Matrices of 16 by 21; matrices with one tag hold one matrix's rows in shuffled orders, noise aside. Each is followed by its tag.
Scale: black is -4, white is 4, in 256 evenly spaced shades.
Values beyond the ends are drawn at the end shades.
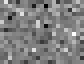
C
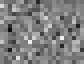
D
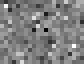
C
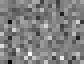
D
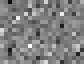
D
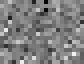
C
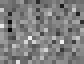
D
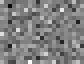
D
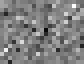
C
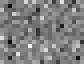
D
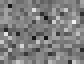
C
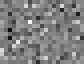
D
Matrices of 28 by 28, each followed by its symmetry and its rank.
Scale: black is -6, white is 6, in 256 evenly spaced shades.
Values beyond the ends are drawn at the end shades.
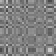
symmetric, rank two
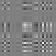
symmetric, rank one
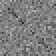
symmetric, full rank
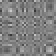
symmetric, rank two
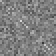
symmetric, full rank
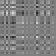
symmetric, rank one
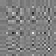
symmetric, rank two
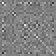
symmetric, rank five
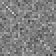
symmetric, full rank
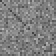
symmetric, full rank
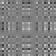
symmetric, rank one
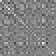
symmetric, rank five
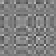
symmetric, rank two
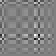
symmetric, rank one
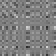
symmetric, rank two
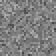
symmetric, full rank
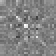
symmetric, rank five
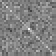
symmetric, rank five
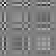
symmetric, rank one
